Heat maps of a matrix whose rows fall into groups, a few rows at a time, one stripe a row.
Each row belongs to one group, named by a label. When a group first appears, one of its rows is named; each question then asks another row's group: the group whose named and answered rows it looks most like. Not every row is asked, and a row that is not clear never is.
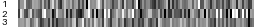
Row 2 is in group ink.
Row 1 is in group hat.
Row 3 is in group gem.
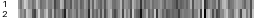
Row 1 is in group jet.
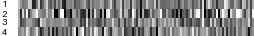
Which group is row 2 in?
jet
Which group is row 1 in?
jet
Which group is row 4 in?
gem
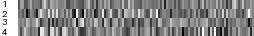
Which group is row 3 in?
gem
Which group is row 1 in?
ink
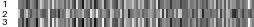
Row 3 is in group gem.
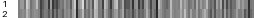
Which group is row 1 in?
gem
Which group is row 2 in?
gem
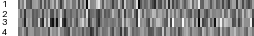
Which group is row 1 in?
hat
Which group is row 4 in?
ink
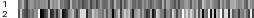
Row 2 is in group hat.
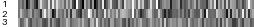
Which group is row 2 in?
ink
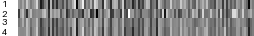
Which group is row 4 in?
gem
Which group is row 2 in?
ink
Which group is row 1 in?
gem
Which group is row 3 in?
gem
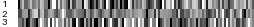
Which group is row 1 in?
ink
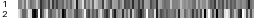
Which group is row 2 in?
jet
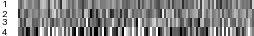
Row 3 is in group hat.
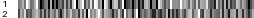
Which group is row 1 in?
gem
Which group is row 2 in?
hat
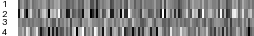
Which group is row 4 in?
gem
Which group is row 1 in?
ink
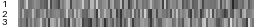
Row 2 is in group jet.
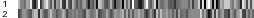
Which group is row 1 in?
jet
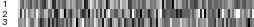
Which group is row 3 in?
gem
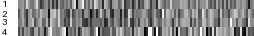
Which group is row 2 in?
ink
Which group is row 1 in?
gem
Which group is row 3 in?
ink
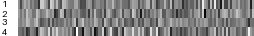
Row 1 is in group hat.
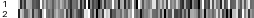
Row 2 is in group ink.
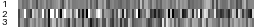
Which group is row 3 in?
ink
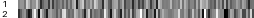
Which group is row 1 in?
gem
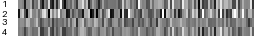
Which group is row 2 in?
ink
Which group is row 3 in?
gem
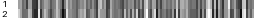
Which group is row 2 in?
jet
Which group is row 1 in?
jet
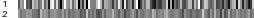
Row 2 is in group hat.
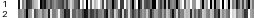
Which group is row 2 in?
ink
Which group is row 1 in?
hat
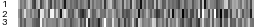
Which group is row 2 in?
hat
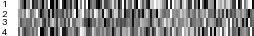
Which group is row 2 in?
gem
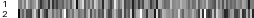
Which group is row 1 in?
gem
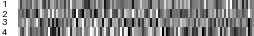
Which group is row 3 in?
gem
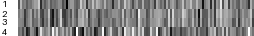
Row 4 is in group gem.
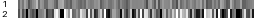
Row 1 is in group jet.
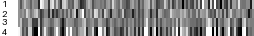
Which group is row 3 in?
jet
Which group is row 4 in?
jet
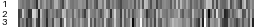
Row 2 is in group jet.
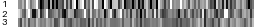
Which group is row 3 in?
jet
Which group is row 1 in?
gem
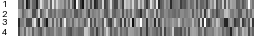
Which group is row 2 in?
jet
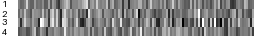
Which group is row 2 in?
hat
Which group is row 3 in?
hat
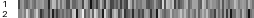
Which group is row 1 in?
ink
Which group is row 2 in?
gem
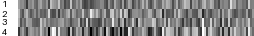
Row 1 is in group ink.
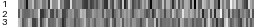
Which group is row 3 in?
jet
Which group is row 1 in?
ink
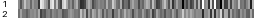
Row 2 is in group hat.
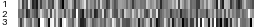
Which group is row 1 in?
jet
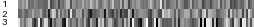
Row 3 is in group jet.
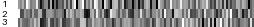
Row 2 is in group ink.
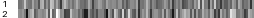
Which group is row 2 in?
ink
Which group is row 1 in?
hat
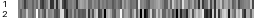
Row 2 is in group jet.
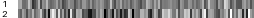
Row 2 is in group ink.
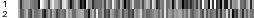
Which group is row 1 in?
hat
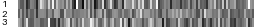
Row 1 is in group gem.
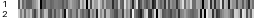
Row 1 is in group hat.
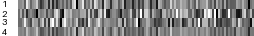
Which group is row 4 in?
gem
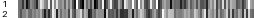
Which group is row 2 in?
ink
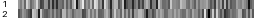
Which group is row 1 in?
gem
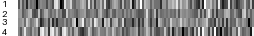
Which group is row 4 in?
hat
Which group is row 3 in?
gem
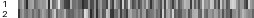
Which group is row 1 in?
ink
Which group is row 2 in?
ink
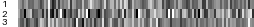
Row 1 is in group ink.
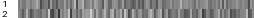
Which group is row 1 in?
gem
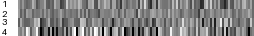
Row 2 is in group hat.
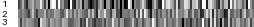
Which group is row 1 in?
ink
